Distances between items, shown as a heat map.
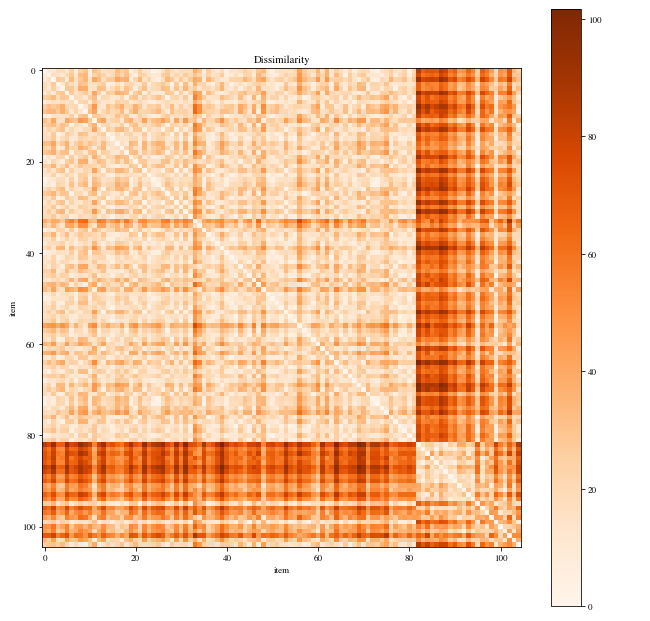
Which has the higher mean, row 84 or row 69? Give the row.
84
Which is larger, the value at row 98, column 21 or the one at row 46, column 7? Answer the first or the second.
the first
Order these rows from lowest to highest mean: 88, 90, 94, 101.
101, 94, 90, 88
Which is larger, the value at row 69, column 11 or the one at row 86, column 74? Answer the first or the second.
the second
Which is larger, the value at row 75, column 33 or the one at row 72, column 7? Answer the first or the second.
the first
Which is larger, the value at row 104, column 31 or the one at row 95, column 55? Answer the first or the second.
the first
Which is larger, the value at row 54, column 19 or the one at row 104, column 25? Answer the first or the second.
the second
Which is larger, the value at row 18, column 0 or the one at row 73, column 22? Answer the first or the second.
the first
